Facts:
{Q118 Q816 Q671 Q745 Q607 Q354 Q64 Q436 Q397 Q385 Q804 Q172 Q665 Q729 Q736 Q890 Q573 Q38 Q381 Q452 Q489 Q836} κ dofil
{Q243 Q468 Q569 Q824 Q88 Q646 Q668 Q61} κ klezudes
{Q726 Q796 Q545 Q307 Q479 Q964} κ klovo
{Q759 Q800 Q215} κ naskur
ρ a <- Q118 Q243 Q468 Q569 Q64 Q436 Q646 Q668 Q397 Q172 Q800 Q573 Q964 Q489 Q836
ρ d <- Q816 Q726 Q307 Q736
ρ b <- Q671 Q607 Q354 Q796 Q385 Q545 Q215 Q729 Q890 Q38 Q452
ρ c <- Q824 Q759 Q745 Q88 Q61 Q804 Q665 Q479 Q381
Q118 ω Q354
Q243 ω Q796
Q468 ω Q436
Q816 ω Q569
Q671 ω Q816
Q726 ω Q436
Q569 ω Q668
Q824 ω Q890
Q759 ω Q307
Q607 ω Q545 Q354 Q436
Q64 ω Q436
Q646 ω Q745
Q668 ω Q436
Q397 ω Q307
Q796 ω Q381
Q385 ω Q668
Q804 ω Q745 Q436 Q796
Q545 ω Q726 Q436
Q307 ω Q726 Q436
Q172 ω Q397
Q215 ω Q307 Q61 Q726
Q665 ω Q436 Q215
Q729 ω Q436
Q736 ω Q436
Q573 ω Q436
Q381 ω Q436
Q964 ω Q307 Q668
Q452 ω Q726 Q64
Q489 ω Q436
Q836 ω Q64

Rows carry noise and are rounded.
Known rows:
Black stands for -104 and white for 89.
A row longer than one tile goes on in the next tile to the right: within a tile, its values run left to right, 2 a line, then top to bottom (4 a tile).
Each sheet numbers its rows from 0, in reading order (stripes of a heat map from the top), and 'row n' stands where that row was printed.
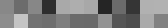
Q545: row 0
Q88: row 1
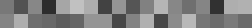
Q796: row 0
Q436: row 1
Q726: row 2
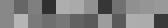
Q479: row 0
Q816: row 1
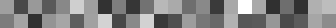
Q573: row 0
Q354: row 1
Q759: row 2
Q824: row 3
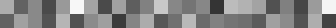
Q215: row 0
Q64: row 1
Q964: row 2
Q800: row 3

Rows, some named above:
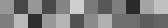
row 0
Q607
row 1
Q796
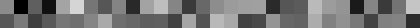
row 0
Q646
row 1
Q796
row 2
Q671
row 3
Q569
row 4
Q745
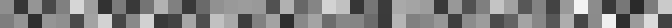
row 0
Q804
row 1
Q354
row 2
Q671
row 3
Q836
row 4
Q61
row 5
Q381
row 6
Q800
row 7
Q118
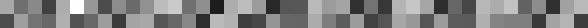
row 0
Q759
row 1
Q385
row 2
Q172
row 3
Q569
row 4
Q468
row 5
Q668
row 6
Q397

